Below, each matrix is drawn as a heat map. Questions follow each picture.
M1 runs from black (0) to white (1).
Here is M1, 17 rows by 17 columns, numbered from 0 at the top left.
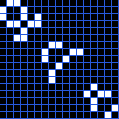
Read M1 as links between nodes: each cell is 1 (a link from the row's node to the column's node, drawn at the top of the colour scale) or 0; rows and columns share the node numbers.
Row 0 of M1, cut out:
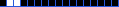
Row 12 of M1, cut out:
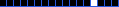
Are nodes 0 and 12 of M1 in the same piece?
no
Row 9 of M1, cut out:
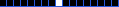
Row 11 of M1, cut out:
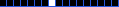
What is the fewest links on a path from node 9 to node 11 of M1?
4
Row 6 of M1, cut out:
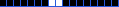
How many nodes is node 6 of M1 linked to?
2
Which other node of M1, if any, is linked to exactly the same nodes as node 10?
node 11
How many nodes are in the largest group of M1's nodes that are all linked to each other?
3
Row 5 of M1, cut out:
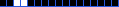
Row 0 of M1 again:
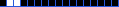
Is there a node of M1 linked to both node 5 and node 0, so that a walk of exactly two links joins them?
yes
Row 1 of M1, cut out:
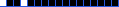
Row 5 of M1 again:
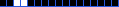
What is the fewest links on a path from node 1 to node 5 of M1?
2
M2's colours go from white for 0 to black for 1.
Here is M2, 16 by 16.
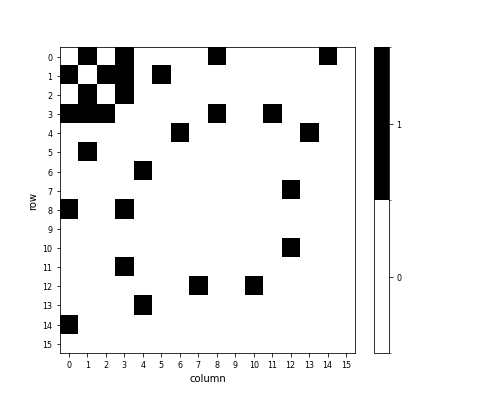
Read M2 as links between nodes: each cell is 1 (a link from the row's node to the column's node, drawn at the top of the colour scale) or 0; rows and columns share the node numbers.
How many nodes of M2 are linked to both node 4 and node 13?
0
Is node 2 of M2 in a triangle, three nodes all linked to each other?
yes
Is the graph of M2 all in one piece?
no
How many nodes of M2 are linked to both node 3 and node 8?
1
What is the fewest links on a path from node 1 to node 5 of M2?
1
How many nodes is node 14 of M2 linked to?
1
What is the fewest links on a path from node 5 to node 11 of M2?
3
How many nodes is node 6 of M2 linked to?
1
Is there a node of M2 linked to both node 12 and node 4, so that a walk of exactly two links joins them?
no
